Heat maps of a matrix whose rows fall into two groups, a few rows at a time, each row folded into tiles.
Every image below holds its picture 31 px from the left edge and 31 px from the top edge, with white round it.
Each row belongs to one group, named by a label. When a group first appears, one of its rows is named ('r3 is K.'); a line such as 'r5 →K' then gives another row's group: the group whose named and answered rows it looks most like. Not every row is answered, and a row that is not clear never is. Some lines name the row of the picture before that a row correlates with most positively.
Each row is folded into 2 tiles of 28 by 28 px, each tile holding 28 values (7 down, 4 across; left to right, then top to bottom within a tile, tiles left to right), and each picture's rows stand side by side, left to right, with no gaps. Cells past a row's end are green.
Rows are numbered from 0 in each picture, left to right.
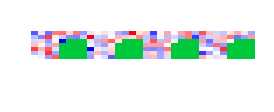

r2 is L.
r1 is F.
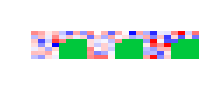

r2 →L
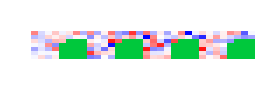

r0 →L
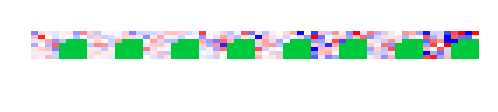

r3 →L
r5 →F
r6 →L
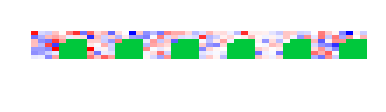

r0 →L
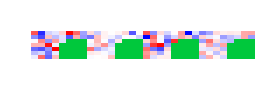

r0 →L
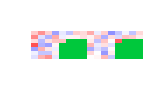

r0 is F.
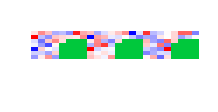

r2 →L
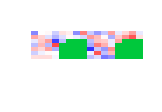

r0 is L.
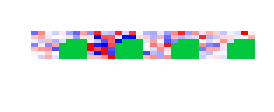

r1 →F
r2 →L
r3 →F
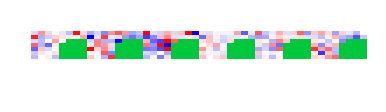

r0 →F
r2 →L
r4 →L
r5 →F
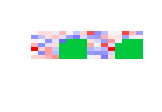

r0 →F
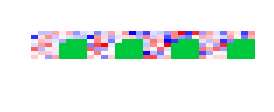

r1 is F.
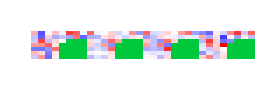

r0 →L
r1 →L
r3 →L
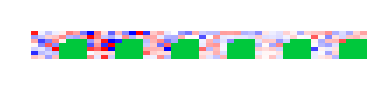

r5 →F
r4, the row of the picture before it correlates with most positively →3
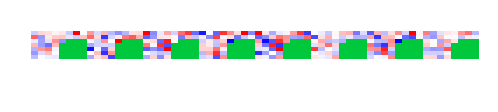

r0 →F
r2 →L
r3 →F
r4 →L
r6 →F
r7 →L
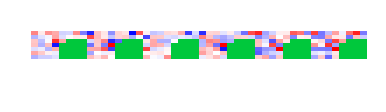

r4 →L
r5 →L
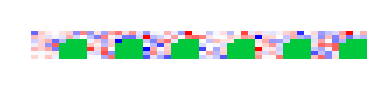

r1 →F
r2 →F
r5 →L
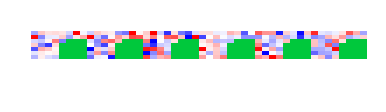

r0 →F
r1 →F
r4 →F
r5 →L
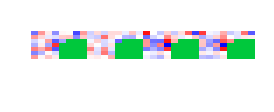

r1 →F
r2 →L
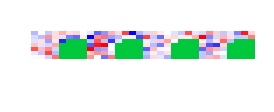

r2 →F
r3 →F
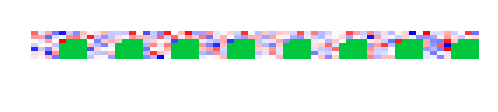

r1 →F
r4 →F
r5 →L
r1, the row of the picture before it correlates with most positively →2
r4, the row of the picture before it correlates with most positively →0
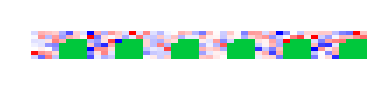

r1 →F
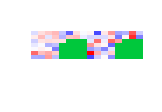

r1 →L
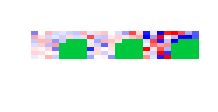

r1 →F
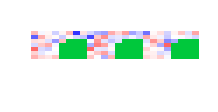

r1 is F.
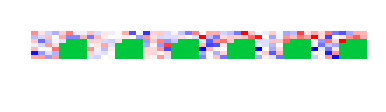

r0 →L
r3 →F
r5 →F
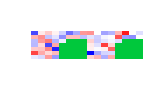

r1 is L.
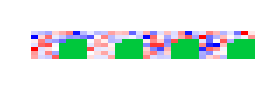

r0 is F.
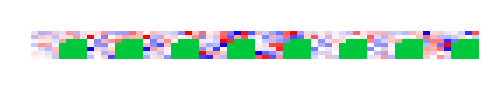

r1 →F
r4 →L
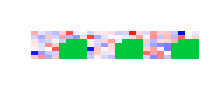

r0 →L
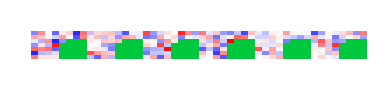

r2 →L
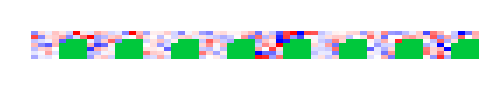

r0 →F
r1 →F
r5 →L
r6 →F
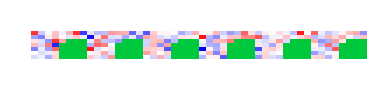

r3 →F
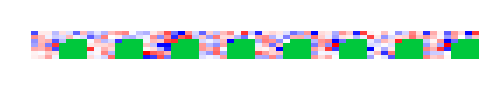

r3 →F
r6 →F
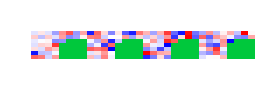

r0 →L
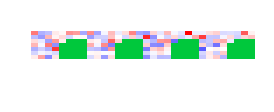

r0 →L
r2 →F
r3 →F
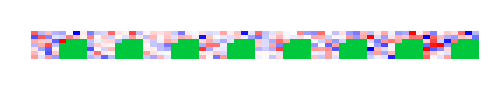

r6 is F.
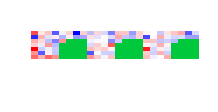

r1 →L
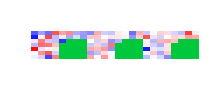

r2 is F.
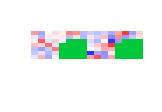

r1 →L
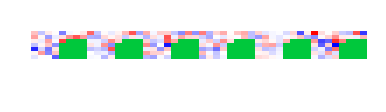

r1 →L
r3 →L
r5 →L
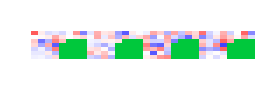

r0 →L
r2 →F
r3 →L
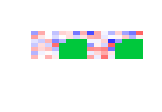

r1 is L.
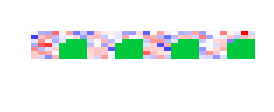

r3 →F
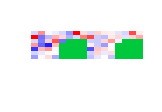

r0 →F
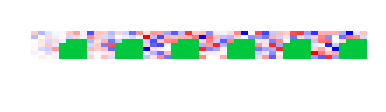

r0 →L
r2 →F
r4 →L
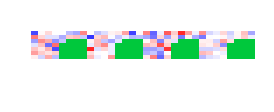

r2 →L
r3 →L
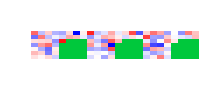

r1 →L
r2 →F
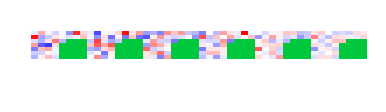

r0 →F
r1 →L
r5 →F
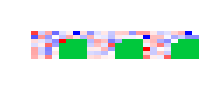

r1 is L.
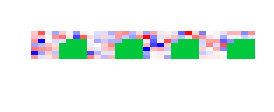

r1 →L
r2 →F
